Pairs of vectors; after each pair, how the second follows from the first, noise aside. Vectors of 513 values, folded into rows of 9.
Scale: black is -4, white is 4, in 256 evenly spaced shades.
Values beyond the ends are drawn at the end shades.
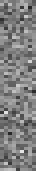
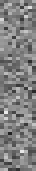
sign-scrambled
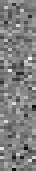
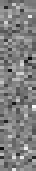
negated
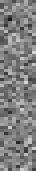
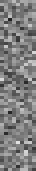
sign-scrambled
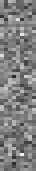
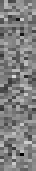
negated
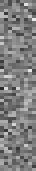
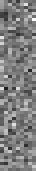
sign-scrambled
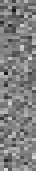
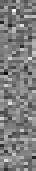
sign-scrambled
